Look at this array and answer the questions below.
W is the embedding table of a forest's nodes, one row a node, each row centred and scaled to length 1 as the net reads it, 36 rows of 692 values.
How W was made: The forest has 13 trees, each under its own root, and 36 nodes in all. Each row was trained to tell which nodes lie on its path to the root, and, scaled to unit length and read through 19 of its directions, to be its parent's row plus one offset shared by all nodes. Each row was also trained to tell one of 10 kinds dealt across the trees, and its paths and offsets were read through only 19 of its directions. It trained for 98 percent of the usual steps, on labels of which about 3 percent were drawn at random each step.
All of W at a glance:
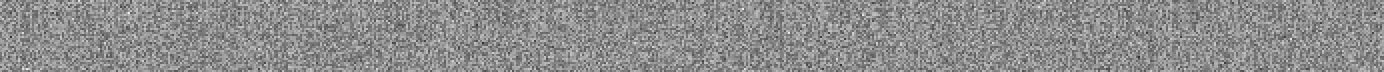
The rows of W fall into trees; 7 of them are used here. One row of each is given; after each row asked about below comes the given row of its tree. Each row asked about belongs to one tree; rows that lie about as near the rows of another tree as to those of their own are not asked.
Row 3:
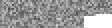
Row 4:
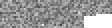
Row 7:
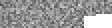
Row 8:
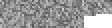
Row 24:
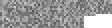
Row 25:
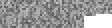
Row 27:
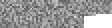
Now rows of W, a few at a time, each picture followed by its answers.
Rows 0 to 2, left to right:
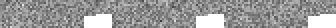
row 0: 8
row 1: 4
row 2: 24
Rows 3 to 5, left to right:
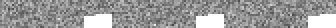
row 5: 8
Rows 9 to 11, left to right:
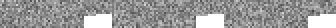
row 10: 8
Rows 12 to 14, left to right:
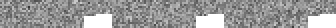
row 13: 24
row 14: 3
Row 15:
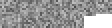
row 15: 25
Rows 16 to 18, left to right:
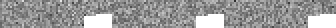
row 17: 7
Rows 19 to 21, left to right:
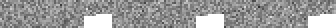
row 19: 7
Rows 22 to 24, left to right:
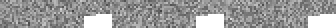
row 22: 27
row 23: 8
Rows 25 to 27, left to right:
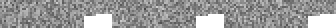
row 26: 27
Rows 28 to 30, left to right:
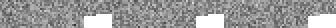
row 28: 27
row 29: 7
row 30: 27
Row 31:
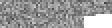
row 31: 3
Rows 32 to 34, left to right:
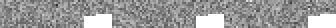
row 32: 24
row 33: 25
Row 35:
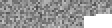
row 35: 3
